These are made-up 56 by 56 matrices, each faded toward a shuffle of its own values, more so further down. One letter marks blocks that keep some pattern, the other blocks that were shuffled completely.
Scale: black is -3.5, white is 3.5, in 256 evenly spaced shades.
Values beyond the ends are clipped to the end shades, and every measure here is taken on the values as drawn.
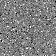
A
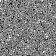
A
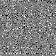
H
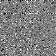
H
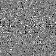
H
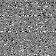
H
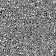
A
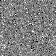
A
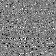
H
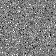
A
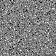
A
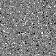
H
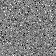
A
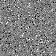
A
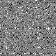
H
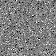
A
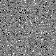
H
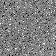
A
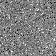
A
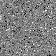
A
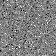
A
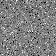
A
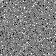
A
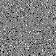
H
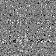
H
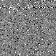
H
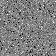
A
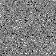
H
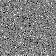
A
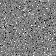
A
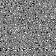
H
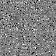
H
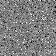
A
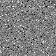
H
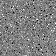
A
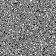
A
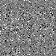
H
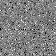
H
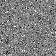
A
